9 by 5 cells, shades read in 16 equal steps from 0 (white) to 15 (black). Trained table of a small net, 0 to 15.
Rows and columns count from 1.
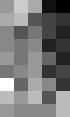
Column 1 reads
6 5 7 7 6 8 0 4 6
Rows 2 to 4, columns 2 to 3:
4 10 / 10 8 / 8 7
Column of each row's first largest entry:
5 5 5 4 5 4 5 4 2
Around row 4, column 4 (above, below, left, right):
11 9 7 12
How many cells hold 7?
8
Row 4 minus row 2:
2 4 -3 2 0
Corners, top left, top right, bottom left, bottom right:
6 15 6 4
